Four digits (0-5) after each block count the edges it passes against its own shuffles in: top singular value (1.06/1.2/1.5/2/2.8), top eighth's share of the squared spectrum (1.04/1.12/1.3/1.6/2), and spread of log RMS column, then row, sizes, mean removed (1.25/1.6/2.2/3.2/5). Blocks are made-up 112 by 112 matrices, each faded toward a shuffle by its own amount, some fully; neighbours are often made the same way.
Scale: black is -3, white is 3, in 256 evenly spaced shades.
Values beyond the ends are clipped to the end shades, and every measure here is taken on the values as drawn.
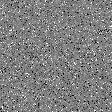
0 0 0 0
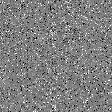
3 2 0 0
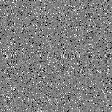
4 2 1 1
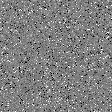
2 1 0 0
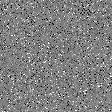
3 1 0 0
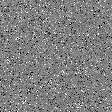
2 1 0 0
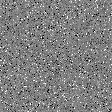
0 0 0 0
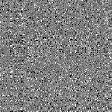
4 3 2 2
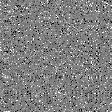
4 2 1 1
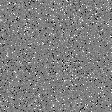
3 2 1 0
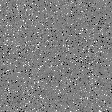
2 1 0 0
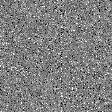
2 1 2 0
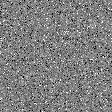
0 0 0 0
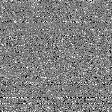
2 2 0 3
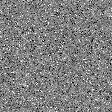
0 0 0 1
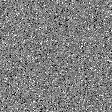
0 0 0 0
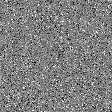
0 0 0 0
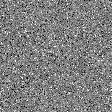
1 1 0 0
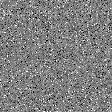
2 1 0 1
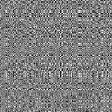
5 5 4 4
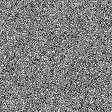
2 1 0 0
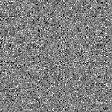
4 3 2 2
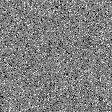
1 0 0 0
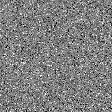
3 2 1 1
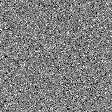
2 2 0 0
